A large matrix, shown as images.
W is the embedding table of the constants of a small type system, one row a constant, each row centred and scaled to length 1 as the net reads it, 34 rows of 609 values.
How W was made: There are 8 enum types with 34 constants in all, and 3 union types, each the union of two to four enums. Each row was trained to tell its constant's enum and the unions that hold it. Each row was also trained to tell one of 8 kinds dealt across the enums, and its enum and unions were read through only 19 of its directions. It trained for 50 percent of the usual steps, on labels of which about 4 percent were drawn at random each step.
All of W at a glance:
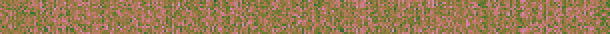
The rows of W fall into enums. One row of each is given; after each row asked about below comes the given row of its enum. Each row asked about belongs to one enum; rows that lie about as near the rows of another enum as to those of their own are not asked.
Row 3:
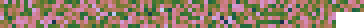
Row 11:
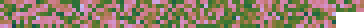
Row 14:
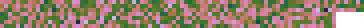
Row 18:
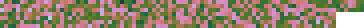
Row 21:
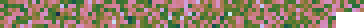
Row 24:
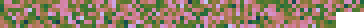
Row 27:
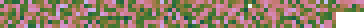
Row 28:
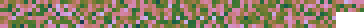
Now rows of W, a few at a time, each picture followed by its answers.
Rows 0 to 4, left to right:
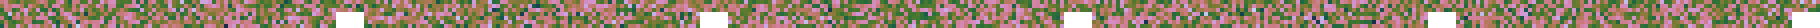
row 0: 18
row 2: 27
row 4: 3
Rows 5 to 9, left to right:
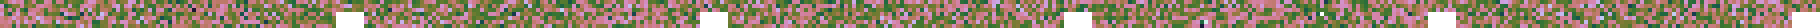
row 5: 3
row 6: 27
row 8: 21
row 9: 28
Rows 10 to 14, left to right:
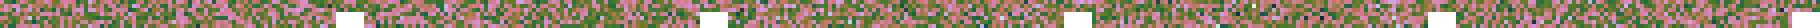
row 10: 18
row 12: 27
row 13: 18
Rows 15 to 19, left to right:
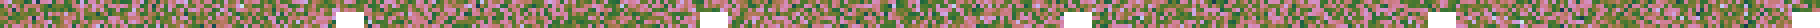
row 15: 18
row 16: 11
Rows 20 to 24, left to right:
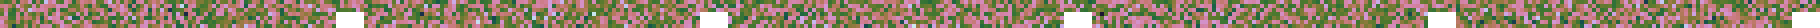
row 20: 11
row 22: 24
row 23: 11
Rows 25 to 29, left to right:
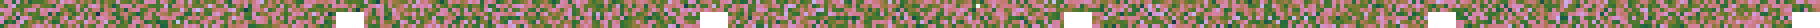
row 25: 24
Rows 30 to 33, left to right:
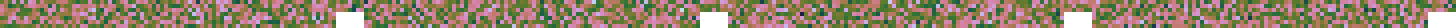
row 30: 3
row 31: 28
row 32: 27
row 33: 3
